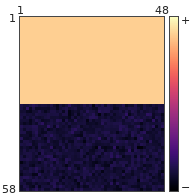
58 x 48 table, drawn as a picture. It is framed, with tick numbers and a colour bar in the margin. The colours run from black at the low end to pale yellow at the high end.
It is made of 2 by 1 panels. Panel 1,1: very high, flat. Panel 2,1: very low, fine-grained, faint in contrast.
